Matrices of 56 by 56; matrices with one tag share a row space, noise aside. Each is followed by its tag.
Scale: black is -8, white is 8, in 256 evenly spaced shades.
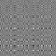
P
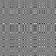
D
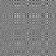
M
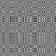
D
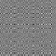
P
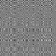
P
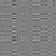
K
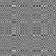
K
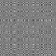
P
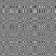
D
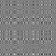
P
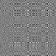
M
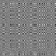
D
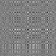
M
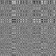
K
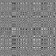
K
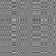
K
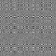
P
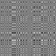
K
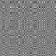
D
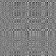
M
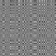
D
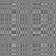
K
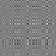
M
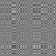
K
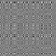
P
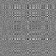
M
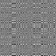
K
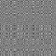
P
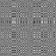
K
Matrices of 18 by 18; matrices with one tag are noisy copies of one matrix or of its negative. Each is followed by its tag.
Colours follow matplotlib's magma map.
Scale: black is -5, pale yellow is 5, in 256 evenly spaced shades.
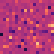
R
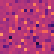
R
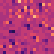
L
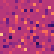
R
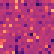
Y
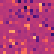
L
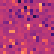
L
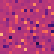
R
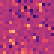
L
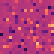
R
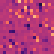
L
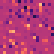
L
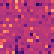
Y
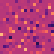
R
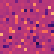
R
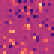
L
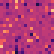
Y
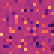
R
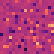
R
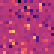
L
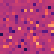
R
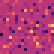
R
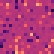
Y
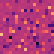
R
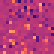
L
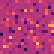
R
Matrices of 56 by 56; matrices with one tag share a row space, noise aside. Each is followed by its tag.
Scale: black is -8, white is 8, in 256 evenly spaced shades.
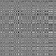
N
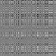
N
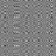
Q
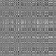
N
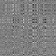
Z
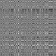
N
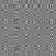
Q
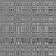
N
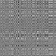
N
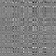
Z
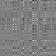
Z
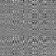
Z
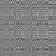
N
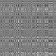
N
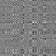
Z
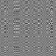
Q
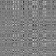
Z
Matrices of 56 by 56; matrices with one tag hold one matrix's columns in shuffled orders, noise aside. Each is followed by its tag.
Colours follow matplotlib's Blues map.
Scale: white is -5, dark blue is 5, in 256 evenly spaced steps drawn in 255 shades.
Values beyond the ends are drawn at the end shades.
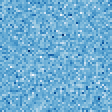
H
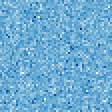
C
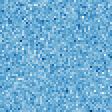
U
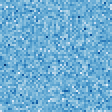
C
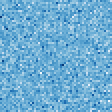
C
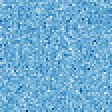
U
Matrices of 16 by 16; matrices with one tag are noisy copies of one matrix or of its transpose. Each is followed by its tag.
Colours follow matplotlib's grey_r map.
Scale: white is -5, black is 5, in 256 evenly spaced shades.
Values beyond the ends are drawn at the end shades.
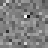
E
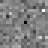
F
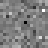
F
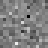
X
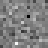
X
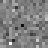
F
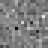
X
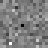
F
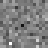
F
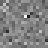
E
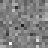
F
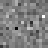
X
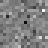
F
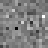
X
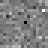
F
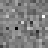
X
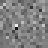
E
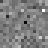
F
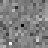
F
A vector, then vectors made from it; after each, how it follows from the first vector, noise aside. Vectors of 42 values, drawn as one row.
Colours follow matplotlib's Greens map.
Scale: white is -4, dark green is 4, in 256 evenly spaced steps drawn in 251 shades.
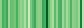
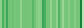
partly zeroed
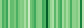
copied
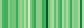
copied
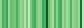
copied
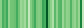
copied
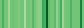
partly zeroed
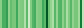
copied
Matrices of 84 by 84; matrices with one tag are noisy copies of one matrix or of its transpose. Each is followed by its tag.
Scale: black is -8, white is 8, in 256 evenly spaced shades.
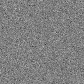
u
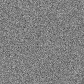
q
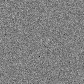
u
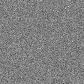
u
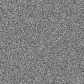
u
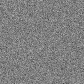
u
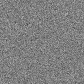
q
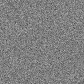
q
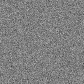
u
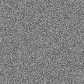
u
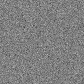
q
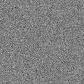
q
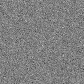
u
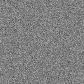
u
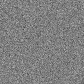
q
